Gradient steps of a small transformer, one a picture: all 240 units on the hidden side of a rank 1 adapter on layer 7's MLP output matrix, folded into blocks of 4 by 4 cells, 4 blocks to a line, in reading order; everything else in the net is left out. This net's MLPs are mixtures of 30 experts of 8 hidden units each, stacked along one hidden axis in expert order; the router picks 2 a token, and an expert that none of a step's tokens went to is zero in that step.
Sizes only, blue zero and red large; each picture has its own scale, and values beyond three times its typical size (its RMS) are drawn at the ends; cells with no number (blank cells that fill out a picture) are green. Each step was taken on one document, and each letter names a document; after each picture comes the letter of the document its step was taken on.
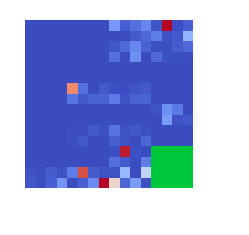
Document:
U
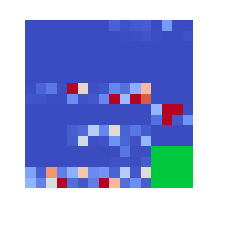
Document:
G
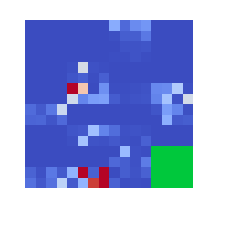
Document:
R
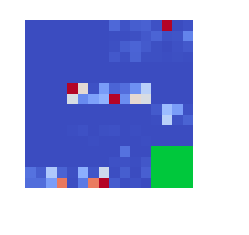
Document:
G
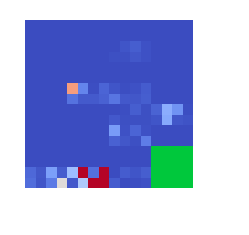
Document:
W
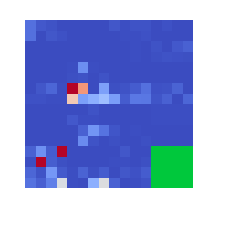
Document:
R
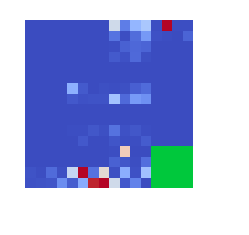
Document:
U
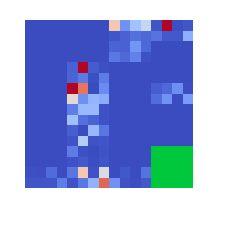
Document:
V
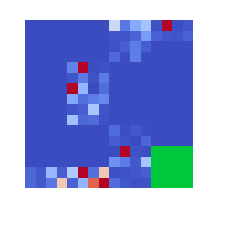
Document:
U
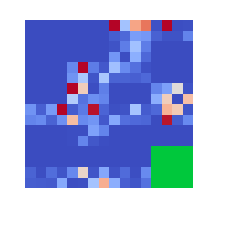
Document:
V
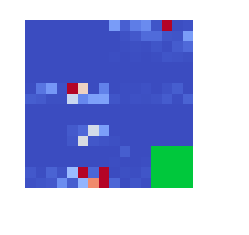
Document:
R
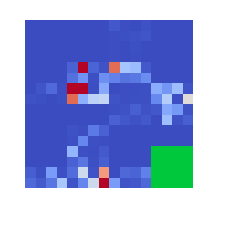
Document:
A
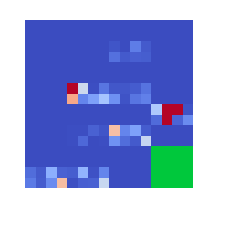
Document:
W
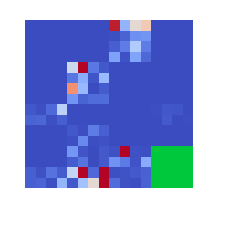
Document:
V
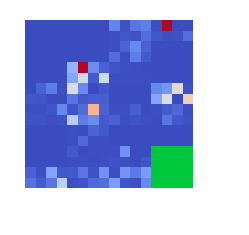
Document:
V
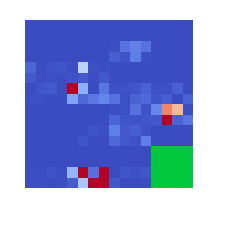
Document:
W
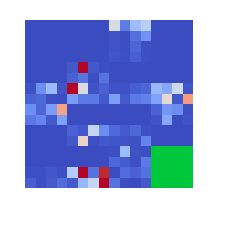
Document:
R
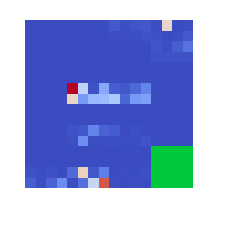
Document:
G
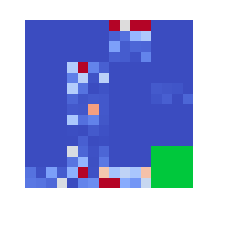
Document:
V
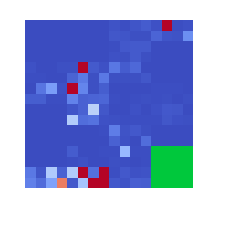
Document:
R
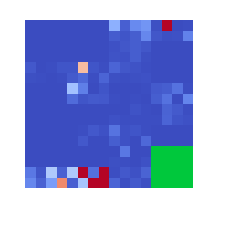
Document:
A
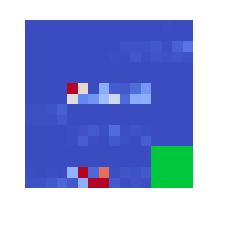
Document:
G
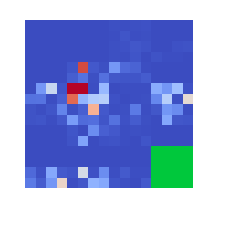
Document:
A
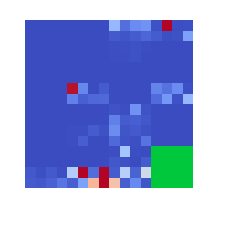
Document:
U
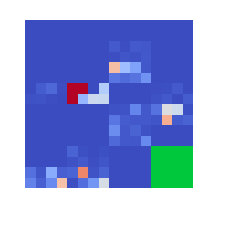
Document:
W
